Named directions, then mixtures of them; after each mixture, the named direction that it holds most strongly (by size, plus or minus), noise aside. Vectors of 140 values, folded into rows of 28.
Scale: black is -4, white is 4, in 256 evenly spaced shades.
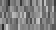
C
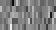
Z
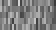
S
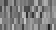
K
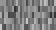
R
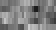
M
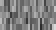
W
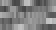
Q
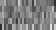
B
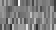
B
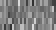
B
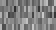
R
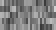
W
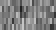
S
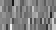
Z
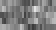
M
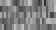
Q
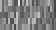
S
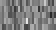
R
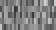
R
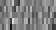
Z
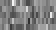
Z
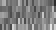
B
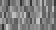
C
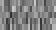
W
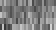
B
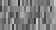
S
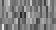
C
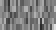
W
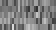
K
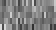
B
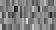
R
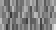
W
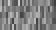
S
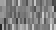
B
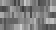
Q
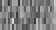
S
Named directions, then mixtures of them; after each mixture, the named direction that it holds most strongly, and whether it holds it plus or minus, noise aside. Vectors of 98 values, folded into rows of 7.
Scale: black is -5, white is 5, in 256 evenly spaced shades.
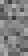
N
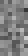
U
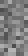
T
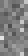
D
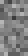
N, plus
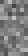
N, minus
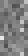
D, plus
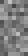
N, minus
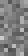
T, minus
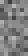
N, plus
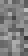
U, minus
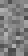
T, minus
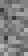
N, plus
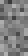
N, plus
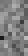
D, minus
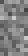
N, minus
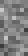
N, minus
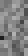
D, minus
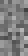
U, plus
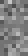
N, minus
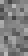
N, plus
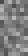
N, minus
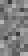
N, plus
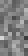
U, minus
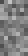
N, minus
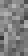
D, minus
